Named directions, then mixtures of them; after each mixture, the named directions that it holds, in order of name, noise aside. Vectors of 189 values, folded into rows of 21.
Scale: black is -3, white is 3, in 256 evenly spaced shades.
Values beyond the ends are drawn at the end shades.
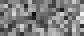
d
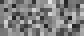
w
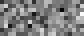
d, w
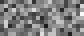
d, w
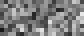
d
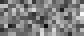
d, w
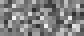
w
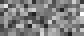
d, w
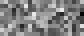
d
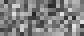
d, w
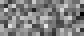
d, w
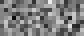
w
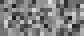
w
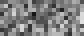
d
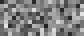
d, w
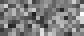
d, w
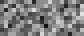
d, w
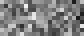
d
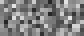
w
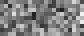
d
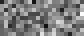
d, w
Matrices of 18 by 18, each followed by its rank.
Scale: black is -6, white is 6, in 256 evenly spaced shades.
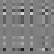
one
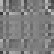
two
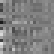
two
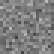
full rank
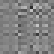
two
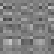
two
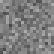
full rank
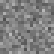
full rank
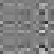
two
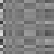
one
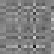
two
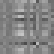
two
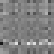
two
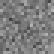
full rank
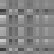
one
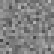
full rank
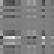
one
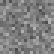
full rank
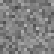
full rank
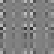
one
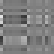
one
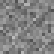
full rank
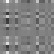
one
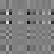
one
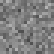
full rank
